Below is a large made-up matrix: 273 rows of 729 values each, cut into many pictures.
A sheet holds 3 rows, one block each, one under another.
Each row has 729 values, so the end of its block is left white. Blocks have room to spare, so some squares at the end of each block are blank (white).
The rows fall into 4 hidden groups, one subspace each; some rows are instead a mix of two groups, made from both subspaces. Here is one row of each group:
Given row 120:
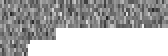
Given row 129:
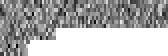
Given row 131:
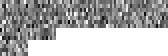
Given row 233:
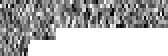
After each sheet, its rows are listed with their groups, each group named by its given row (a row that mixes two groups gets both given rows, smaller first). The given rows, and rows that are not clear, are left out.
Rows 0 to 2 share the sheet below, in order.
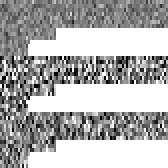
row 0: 120 and 131
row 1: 131
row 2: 233
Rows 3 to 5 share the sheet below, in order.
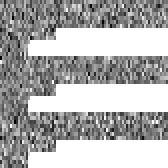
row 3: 233
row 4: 120 and 233
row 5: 120
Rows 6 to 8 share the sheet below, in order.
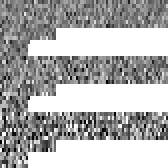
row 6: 129 and 131
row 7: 131
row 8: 131
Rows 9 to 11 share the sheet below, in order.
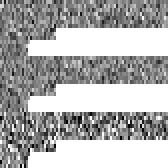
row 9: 120 and 233
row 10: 233
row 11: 233
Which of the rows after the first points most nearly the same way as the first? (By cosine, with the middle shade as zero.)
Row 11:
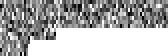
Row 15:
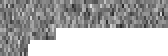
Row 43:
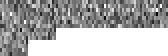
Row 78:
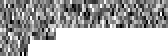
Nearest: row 78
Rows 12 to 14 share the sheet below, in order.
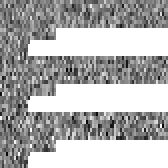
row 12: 233
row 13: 131
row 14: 233
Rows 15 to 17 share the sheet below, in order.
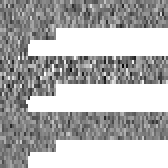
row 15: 233
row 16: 120 and 131
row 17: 120
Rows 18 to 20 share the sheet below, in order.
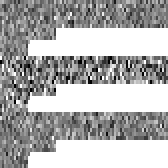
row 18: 120 and 131
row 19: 233
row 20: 233
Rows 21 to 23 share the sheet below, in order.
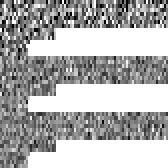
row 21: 131
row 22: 131
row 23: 129
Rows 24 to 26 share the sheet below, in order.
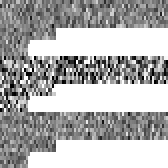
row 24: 233
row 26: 129
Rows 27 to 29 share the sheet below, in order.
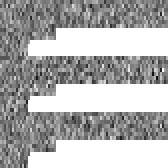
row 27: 233
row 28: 129
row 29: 233
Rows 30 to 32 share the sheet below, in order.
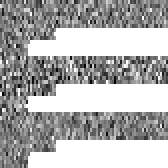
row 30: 129 and 233
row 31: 131
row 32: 233
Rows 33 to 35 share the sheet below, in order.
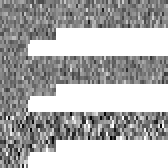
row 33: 129
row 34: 120
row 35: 233
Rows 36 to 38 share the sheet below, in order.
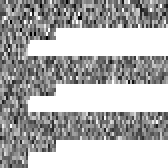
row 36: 120 and 129
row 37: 131
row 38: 120
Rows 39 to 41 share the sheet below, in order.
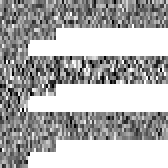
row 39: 131
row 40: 233
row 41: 131
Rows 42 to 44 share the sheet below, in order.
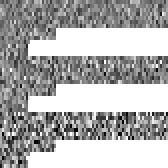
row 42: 129
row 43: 120
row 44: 131
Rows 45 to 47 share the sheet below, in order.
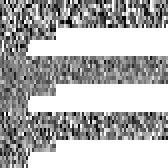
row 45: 120
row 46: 120
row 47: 120
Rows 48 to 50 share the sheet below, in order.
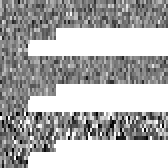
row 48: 131
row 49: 120 and 131
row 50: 233
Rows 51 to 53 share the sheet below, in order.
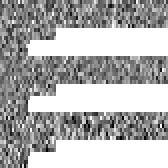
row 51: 131
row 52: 129
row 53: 233
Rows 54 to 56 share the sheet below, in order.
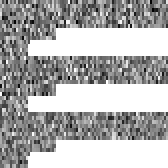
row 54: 120 and 131
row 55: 131
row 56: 131
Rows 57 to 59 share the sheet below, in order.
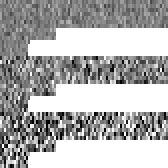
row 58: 233
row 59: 129
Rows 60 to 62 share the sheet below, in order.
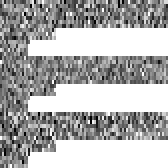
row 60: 129
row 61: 233
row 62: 120
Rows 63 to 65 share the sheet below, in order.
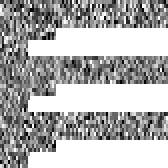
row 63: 120 and 129
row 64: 233
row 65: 129
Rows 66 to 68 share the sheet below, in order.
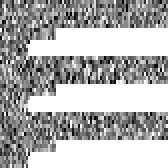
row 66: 131
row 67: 233
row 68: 120
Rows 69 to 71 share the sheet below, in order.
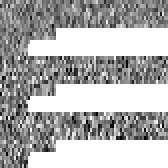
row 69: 233
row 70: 131
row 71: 233
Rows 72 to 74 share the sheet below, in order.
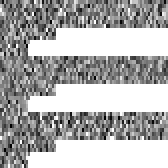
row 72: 129
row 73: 129
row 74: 120 and 131
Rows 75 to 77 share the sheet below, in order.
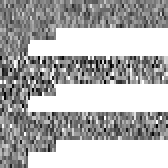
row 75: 233
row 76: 120
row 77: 120
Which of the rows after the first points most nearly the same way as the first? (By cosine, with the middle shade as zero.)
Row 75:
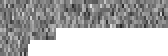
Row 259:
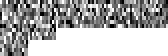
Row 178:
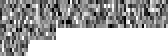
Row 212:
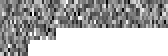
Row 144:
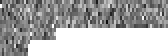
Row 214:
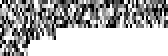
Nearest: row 144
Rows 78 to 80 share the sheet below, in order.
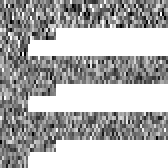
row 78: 233
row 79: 120
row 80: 131 and 233
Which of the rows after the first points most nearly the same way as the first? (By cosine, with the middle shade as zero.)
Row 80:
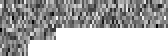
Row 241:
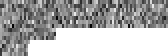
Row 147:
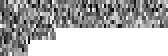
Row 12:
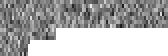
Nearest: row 147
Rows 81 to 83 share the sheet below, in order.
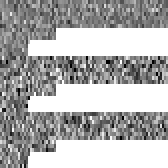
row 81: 120
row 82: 131
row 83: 233
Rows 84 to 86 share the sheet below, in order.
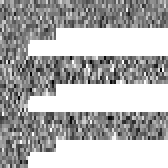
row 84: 129 and 131
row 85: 233
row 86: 131
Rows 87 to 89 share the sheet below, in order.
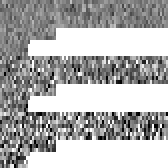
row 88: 129 and 233
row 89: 129
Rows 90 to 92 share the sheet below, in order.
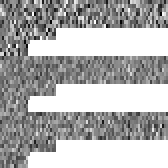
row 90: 129
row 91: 129
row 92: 129
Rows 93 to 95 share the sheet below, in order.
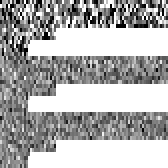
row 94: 120
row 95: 233
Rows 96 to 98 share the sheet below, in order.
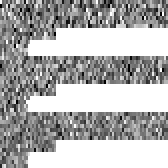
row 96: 233
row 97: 129
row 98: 131
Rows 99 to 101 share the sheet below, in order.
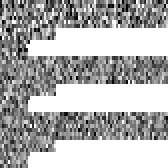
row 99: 131
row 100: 131
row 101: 129
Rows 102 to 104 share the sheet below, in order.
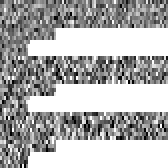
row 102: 131
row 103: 131
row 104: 233
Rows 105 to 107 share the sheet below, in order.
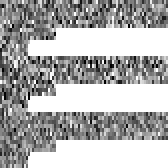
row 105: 131 and 233
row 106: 120
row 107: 120
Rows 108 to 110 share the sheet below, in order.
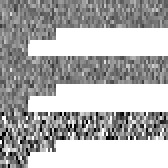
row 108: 120
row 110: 131
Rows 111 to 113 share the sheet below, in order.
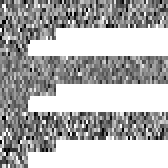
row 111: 131
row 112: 129
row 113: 131
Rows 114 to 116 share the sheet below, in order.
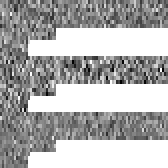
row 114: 120
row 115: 233
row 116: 233
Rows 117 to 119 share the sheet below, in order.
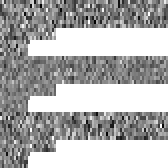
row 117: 129
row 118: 131
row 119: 233
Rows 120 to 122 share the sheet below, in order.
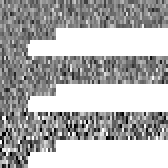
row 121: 120
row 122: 131
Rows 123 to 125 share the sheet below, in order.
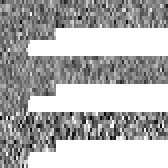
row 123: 129 and 131
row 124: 233
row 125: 233
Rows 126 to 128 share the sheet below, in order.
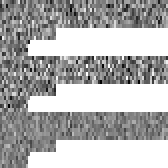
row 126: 131
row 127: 129
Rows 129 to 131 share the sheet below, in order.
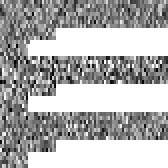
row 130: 120
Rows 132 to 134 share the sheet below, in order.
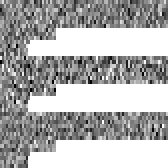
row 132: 129
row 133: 233
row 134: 129
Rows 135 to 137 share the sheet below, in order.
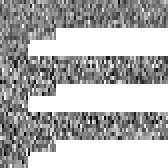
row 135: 129
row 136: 120
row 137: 120
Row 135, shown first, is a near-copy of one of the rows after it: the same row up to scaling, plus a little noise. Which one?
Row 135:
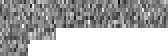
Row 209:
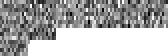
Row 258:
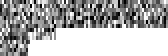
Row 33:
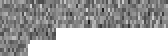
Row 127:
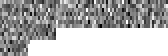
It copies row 258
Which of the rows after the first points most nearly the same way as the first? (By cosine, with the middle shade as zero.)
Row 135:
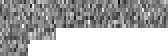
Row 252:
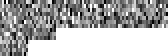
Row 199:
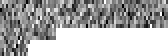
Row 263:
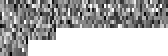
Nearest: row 199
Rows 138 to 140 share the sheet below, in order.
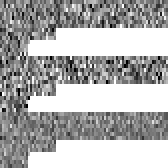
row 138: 233
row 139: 131
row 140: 120
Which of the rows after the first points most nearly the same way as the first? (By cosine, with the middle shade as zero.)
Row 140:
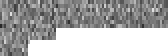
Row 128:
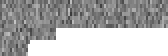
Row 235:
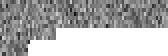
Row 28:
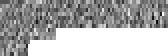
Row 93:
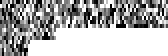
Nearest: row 128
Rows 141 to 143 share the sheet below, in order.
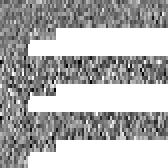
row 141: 129
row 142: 233
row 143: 129 and 233
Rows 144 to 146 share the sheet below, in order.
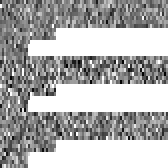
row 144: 233
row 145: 233
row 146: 131
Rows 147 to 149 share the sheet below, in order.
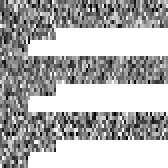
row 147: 120
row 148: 131
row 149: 131
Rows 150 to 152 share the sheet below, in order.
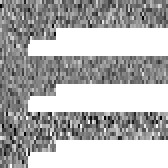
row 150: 233
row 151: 233
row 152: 120
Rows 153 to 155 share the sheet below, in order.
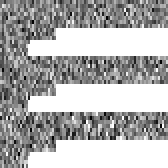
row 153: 120 and 131
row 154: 120
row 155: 233
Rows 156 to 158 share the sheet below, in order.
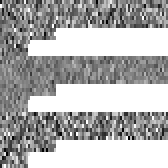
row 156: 233
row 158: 131
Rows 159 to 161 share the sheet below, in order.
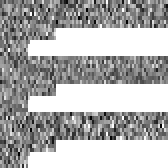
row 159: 129
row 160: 120
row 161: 233
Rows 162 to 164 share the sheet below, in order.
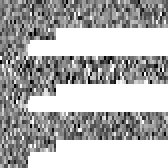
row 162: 129
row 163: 233
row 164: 129
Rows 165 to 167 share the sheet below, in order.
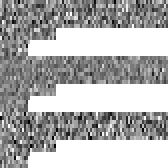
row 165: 131
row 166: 129
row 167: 233
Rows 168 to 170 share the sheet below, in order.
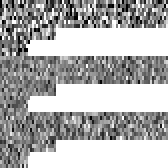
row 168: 131
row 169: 129
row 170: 233
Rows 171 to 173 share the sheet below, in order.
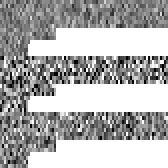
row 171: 233
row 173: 129
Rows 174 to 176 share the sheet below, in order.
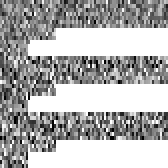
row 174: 129
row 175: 120
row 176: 120
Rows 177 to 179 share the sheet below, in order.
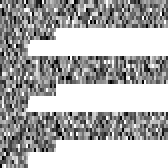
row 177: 129 and 233
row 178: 120
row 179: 131
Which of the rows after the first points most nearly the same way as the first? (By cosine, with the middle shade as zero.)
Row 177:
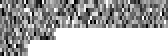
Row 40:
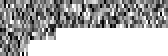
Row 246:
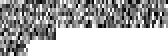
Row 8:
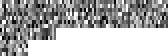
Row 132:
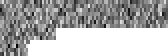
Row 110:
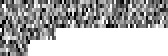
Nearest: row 132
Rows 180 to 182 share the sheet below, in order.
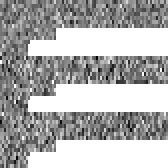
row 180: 131
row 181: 233
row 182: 129
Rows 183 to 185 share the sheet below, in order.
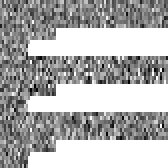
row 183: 120
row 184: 129
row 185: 233
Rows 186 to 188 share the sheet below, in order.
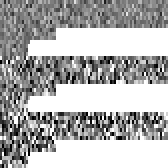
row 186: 120 and 129
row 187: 233
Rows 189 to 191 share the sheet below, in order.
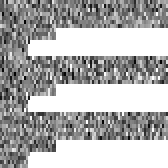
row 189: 120
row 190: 120
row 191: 129
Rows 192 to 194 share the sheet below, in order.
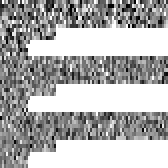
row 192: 131
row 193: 120
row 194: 233
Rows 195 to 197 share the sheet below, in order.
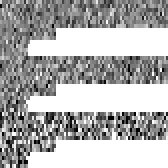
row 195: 233
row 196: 129
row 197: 131
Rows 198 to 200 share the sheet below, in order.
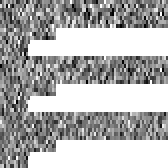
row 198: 233
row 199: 129 and 233
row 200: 129
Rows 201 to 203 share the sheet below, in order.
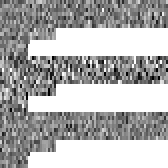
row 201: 129
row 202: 120
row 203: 131
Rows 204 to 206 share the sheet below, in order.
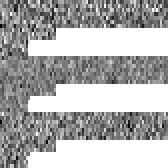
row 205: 131
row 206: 129
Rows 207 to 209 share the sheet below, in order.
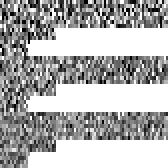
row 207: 120
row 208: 129
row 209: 129
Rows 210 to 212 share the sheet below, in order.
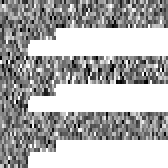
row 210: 131
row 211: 233
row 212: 129
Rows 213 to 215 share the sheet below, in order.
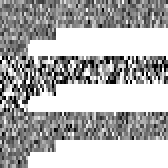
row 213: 129
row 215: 131
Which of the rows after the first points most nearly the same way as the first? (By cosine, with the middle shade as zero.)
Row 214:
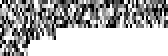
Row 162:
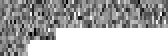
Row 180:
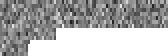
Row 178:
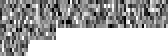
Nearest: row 180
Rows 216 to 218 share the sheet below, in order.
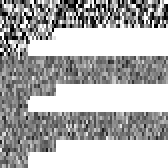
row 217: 131
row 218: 131
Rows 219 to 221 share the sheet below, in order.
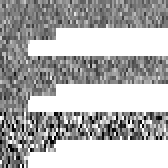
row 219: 131
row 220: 120
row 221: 233
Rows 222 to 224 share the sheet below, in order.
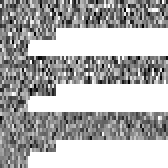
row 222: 120 and 233
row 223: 129
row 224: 129 and 233
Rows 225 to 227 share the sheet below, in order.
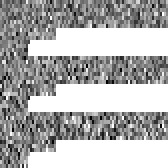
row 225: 129 and 131
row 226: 131
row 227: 233
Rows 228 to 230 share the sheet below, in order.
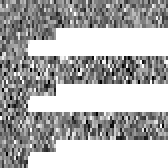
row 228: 131
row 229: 129
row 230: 233
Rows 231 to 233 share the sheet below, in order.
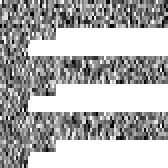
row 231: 120
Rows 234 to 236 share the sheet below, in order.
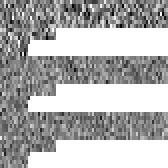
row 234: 233
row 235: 131
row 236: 120
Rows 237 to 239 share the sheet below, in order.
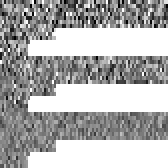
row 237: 129
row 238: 233
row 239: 129
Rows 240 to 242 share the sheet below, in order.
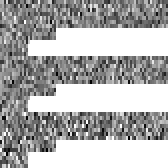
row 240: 120
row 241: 131 and 233
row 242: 131
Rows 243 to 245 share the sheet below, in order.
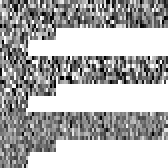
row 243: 120
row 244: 120
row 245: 120
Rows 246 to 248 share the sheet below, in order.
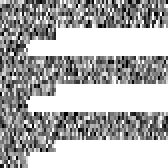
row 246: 129
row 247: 131
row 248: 129
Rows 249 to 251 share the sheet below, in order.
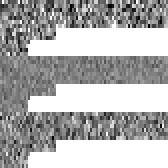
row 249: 131
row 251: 233
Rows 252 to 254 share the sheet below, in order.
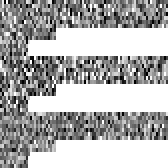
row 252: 120
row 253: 129
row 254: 129
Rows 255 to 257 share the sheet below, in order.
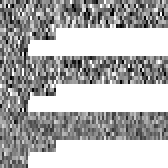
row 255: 233
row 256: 233
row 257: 120
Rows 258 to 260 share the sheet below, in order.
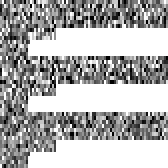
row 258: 129
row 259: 120
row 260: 131
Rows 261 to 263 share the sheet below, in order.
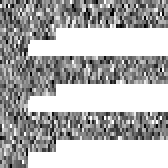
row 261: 233
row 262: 233
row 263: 120
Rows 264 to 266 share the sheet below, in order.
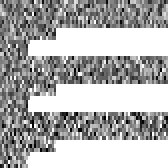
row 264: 129
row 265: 129
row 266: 129
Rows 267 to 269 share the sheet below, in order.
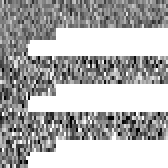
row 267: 120
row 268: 120
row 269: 131
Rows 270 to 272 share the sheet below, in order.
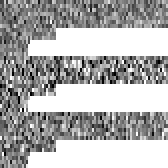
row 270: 120
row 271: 233
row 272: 120
